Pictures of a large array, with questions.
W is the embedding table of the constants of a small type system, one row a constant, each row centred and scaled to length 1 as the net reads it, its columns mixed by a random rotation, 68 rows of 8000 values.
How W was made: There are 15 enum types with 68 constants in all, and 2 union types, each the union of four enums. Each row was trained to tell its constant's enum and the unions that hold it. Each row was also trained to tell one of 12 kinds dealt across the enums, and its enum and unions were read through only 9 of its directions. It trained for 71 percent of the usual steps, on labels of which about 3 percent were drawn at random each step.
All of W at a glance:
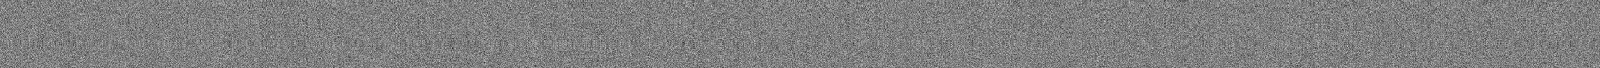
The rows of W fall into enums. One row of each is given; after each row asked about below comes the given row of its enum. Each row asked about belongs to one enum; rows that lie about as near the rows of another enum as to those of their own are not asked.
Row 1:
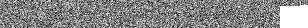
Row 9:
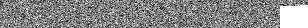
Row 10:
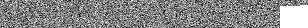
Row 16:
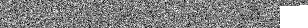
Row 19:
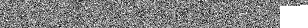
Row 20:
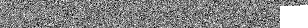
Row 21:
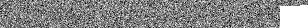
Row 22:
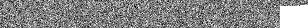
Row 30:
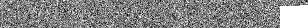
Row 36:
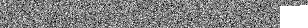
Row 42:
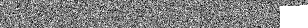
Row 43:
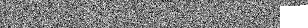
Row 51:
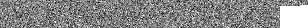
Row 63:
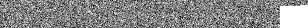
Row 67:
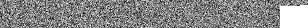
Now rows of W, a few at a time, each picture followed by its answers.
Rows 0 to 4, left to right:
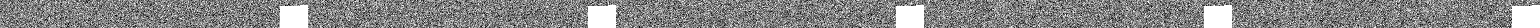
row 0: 21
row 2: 36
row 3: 36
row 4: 16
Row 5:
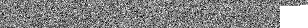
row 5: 42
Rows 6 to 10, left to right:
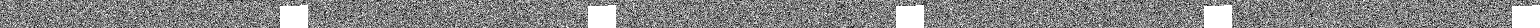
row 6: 42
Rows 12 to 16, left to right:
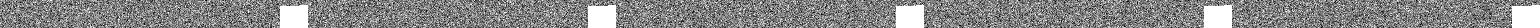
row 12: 30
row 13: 43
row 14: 22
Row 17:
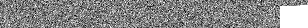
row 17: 22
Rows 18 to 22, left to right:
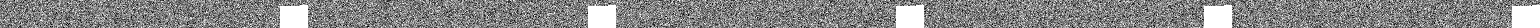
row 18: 1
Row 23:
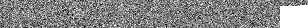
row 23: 20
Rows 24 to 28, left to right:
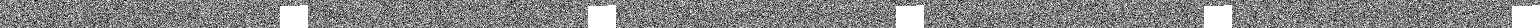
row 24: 36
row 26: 21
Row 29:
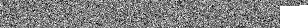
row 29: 30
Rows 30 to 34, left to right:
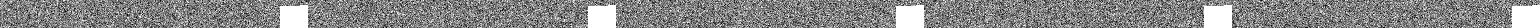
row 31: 63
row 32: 22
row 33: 9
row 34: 63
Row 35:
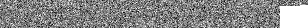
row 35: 21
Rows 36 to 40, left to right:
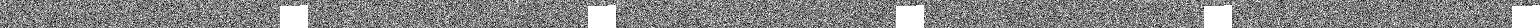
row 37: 30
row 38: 20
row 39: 51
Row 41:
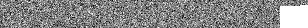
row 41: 63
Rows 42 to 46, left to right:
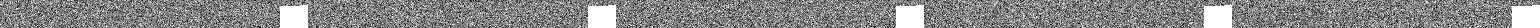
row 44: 42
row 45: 21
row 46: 21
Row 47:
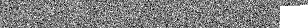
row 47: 20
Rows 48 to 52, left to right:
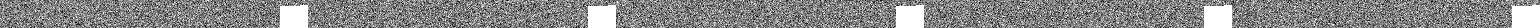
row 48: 20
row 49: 30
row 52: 9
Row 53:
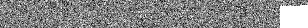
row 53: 63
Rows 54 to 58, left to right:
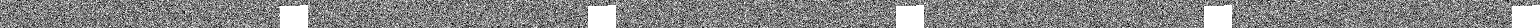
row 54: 36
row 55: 30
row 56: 10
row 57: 20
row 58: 36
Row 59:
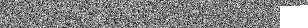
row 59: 1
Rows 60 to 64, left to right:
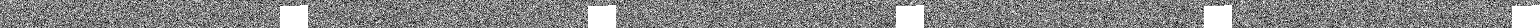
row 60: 42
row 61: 22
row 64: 42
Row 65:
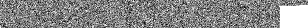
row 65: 22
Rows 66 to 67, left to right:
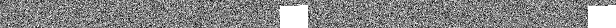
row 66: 9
